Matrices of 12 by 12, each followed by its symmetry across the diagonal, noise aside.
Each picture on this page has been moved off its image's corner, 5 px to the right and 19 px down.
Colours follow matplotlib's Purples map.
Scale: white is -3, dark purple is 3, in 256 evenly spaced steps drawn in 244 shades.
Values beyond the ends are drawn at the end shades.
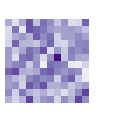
neither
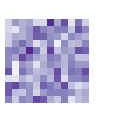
neither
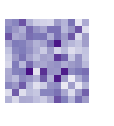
symmetric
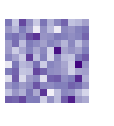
neither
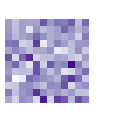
neither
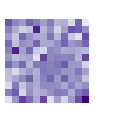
symmetric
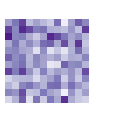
neither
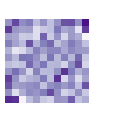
symmetric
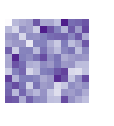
symmetric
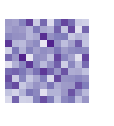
symmetric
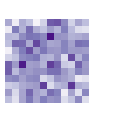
symmetric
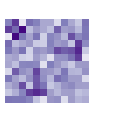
symmetric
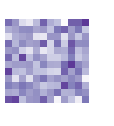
neither
